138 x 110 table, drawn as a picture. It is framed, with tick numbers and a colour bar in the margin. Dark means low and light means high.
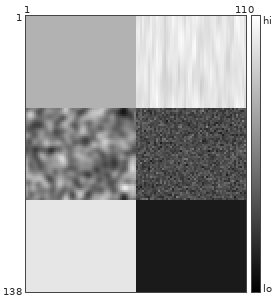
The table splits into 3 rows of 2 panels. Panel 1,1: high, flat. Panel 1,2: very high, streaked downward, faint in contrast. Panel 2,1: middling, blotchy, strong in contrast. Panel 2,2: low, fine-grained. Panel 3,1: very high, flat. Panel 3,2: very low, flat.
